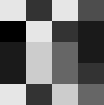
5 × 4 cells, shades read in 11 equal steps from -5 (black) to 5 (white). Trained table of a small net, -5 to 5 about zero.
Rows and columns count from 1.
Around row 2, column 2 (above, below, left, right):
-3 3 -5 -3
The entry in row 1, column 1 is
4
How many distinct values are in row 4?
4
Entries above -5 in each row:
4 3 4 4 4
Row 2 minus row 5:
-9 7 -6 -3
